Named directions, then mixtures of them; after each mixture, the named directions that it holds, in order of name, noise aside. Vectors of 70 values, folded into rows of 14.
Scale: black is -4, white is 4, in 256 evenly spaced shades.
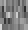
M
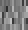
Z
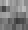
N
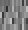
Z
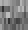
M, N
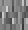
Z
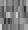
M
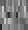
M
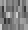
M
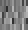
Z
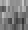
N, Z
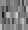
M, Z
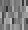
Z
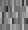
Z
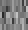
M, Z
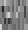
M, N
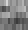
N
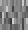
Z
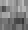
N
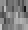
M, N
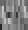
M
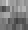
N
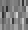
M, Z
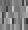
Z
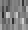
M, Z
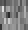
M, N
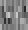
M
